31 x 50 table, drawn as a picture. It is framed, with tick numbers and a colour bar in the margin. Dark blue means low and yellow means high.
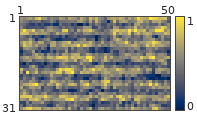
Streaks run across, left to right. There is no overall slope. No seam splits the table. Stripes running across repeat 7 times from top to bottom. The ninth with the highest average is the top right.
